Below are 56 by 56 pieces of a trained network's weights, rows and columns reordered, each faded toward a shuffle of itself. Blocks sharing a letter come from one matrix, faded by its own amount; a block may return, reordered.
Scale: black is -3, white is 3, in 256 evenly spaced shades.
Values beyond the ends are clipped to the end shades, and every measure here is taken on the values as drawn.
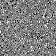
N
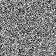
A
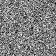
A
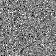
N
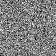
A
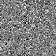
N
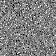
N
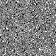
N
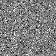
N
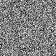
A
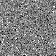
N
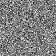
A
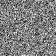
A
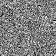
A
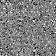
N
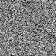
A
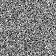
A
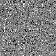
N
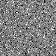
N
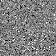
N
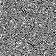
N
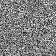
A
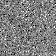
N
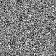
A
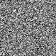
A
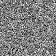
A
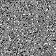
N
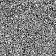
A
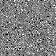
N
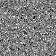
N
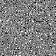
N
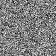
A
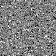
N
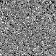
N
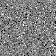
N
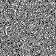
N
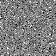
N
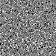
N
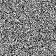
A
